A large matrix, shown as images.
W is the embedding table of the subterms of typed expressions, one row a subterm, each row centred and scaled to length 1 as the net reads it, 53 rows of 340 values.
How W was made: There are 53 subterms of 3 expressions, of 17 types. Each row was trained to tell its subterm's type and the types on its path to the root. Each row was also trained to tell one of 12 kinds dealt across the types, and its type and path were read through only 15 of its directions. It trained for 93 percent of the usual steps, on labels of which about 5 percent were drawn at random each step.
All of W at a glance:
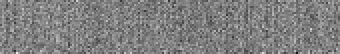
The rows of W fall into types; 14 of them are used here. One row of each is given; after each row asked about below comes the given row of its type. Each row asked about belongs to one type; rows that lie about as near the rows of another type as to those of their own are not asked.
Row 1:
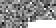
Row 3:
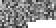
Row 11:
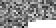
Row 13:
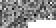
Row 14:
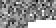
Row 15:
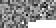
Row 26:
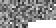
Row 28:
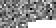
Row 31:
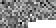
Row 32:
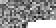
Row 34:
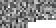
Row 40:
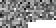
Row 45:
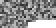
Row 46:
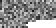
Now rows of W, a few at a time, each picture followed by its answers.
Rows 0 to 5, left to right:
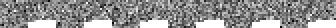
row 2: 15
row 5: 32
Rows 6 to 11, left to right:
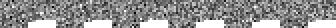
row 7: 34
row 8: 45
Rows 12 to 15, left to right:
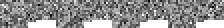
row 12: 15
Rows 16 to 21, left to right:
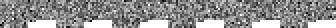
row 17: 46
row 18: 32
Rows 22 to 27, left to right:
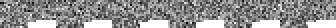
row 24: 3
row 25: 26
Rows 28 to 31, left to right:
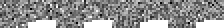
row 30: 40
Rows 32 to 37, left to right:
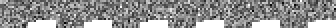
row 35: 14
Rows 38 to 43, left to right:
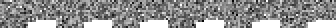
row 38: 1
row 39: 40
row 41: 3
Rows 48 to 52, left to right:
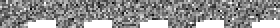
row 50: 13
